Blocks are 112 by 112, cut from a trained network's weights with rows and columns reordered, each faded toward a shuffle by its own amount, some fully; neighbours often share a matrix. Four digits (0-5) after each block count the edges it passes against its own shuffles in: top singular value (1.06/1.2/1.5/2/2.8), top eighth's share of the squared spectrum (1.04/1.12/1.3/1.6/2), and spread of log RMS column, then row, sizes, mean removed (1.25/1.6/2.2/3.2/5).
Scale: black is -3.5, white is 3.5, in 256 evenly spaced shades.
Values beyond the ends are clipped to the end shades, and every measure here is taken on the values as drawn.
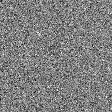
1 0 0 0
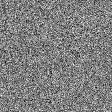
0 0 0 0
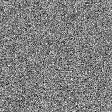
2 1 0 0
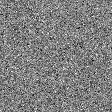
0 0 0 0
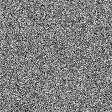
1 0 0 0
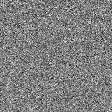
0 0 0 0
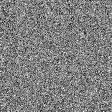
0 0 0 0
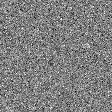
0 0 0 0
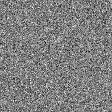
2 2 0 1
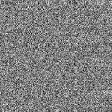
4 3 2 2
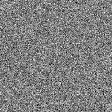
3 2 0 1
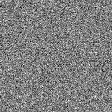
3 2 0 1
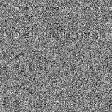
4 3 0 2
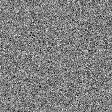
1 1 0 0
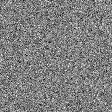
2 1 0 0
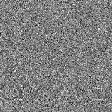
3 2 1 1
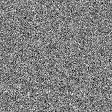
1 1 0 0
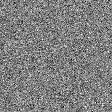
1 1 0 0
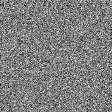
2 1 0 1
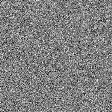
1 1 0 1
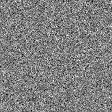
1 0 0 0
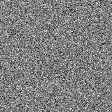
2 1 0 0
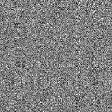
4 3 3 2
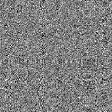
4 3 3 2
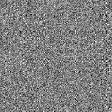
4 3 2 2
